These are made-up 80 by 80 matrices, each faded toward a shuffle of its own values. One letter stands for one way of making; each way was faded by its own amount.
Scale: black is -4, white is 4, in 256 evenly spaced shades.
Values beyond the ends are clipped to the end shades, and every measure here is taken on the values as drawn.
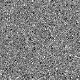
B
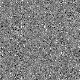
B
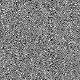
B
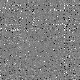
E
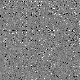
E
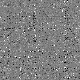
E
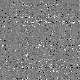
E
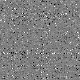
E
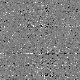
E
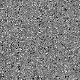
B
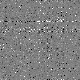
E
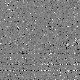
E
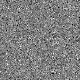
B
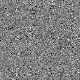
B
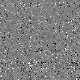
E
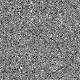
B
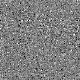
B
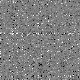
E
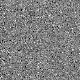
B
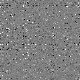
E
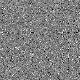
B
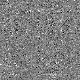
B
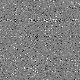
E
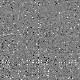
E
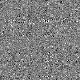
B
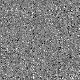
B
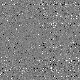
E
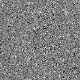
B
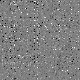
E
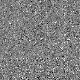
B
